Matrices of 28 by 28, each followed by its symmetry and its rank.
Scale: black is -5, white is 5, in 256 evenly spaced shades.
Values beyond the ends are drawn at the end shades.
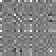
symmetric, rank three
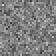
neither, full rank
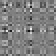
antisymmetric, rank two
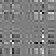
antisymmetric, rank two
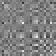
symmetric, rank three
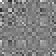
symmetric, rank three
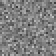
antisymmetric, full rank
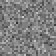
antisymmetric, full rank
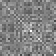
symmetric, rank five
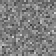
neither, full rank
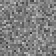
neither, full rank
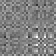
symmetric, rank three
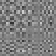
antisymmetric, rank two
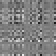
antisymmetric, rank two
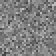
antisymmetric, full rank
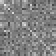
symmetric, rank five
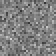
neither, full rank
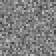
antisymmetric, full rank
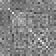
symmetric, rank five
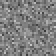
antisymmetric, full rank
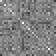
symmetric, rank five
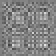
symmetric, rank three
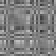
antisymmetric, rank two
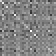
symmetric, rank five
